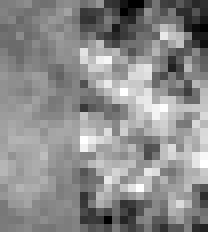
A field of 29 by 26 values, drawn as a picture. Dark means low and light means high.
The texture is blotchy. There are no regular stripes. No row or column stands out. The left part is calmer, up to a seam about 40% of the way across.
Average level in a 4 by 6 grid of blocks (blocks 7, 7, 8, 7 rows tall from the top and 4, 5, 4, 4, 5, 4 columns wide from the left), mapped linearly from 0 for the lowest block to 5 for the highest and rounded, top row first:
232020
333543
444445
332233
